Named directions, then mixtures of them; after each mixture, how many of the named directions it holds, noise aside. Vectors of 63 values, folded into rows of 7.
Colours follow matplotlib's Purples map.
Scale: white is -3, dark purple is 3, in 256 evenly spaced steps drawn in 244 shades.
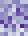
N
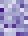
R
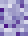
one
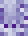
two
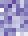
two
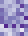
two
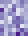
two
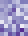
one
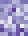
one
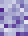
one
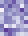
one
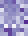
two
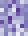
two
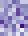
one
